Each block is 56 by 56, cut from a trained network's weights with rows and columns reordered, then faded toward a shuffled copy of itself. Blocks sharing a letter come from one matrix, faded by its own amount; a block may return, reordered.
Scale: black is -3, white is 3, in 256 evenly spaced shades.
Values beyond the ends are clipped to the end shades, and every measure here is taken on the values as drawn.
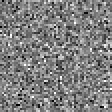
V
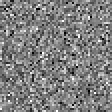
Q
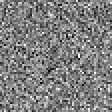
V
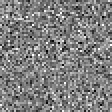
V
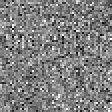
Q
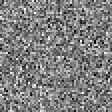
V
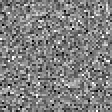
Q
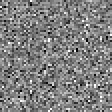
Q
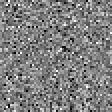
Q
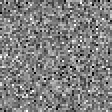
Q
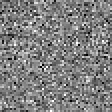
Q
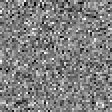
Q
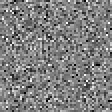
Q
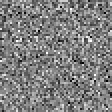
V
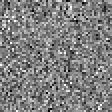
V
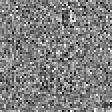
V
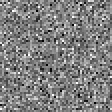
Q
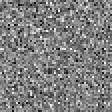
Q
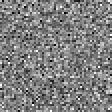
Q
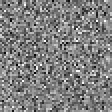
V
